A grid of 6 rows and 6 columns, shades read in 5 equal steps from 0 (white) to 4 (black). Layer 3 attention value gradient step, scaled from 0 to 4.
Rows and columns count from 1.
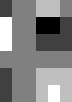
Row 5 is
3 2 2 1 1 1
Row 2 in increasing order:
0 2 2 3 4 4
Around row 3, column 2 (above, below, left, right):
2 2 0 2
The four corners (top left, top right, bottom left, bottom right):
3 2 3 1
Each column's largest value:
3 2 2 4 4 3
